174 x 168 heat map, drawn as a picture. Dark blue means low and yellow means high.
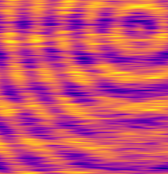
Rings: centred on the top right. Average level on the scale: 50%. Stripes: horizontal, repeating 5 times.
